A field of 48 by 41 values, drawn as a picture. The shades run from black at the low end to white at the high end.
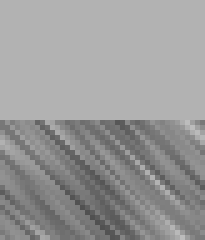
It is made of 2 by 1 panels. Panel 1,1: high, flat. Panel 2,1: middling, slanting down to the right.
